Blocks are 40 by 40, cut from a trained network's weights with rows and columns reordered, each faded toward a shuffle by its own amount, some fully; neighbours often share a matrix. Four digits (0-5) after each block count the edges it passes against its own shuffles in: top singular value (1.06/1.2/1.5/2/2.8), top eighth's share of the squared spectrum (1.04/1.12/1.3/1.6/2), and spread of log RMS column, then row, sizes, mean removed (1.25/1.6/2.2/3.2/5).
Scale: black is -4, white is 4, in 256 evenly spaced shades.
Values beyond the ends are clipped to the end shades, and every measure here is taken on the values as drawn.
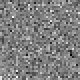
1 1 0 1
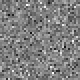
0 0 0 0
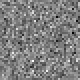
1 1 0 0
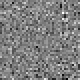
2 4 2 2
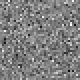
0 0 0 0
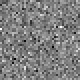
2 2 1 0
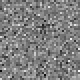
0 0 0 0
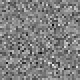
2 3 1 1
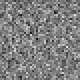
3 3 1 0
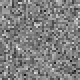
0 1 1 0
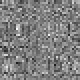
3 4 2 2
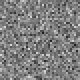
0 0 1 0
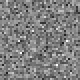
0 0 0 0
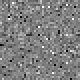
1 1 0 0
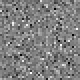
0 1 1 0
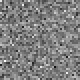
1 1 0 0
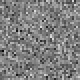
1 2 0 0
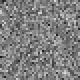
1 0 0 0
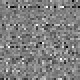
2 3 0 3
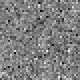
0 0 0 0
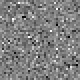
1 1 0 0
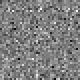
2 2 0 2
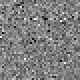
1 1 0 1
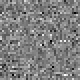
2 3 1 2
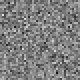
1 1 0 0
